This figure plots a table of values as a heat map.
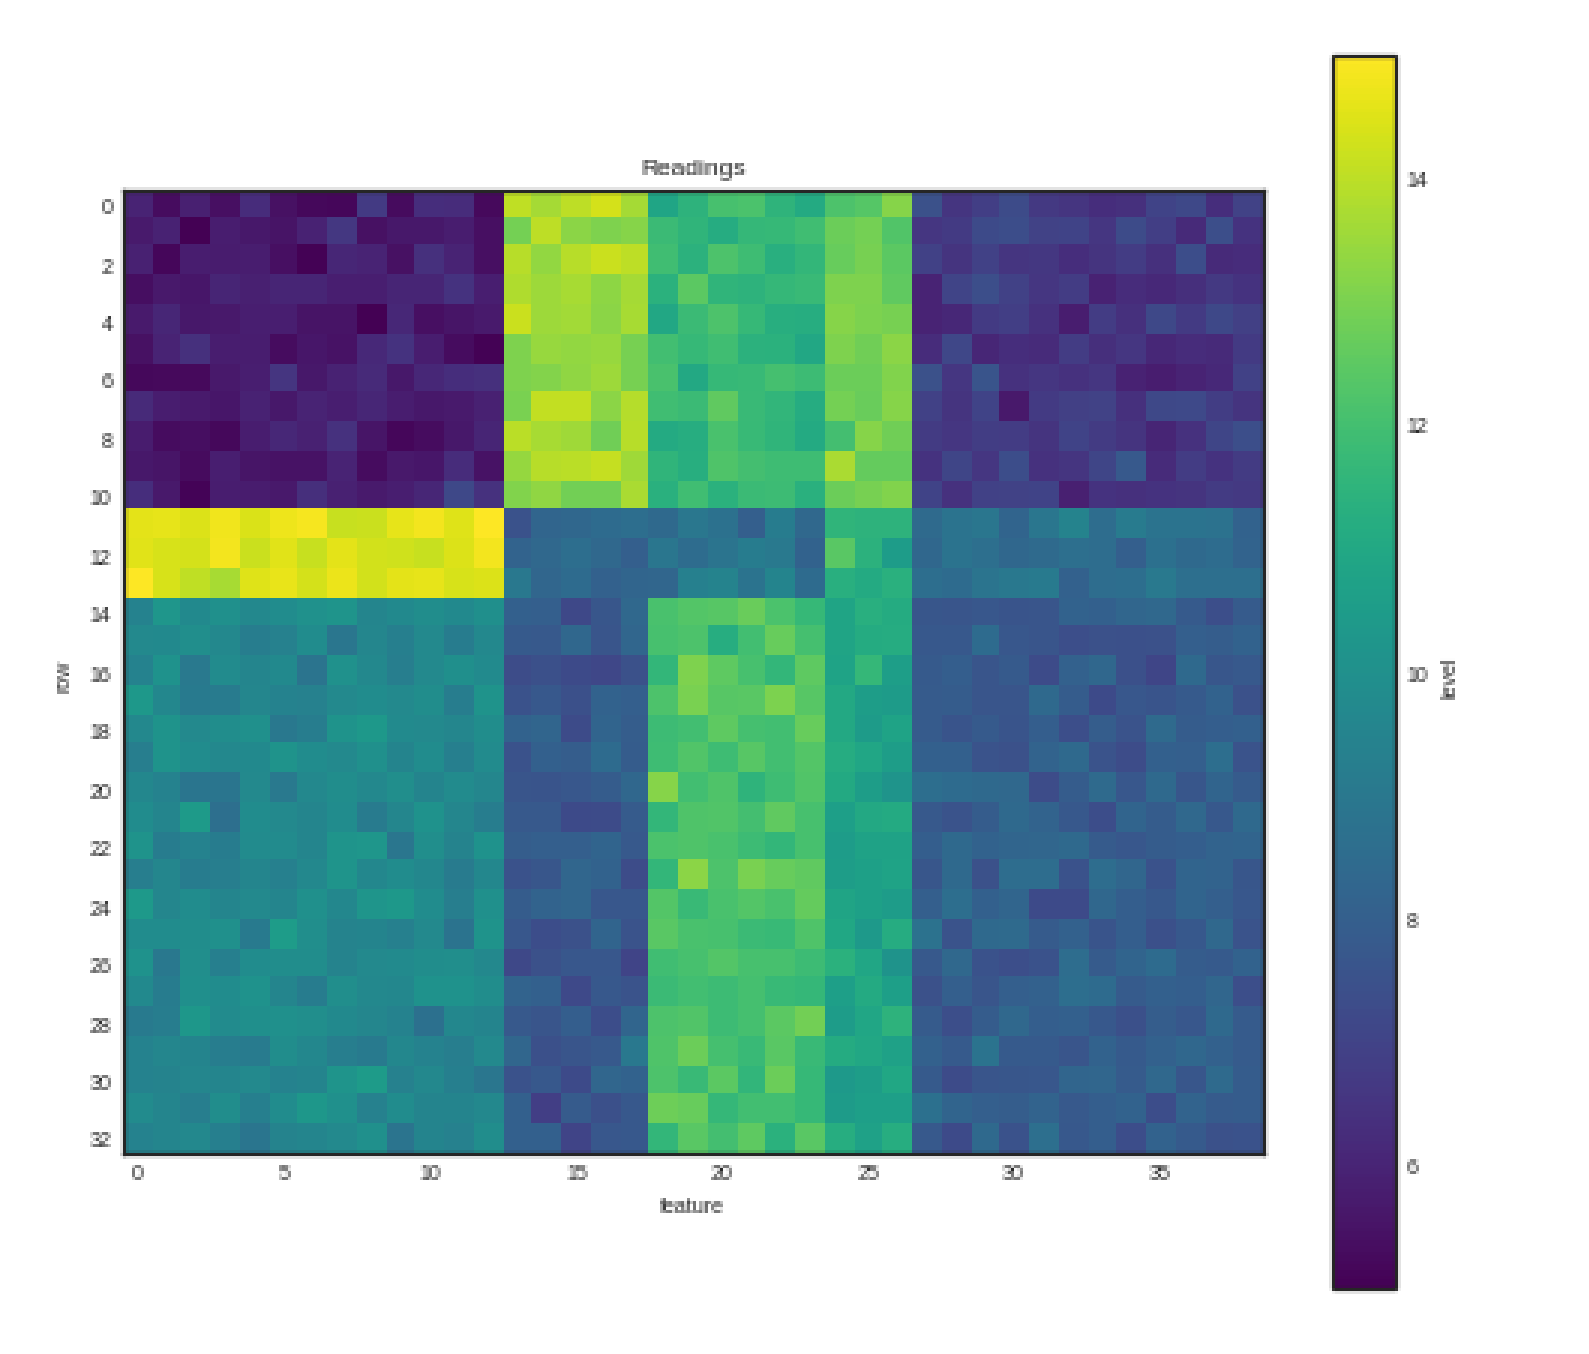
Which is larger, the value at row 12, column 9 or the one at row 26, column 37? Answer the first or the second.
the first
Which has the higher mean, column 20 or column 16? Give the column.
20
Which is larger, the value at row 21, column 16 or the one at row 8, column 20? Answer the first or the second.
the second
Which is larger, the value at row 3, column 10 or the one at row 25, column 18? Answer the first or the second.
the second
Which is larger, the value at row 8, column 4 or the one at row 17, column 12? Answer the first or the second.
the second
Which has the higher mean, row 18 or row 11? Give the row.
11
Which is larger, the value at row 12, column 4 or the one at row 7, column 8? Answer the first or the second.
the first
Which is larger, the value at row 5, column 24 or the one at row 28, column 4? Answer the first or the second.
the first
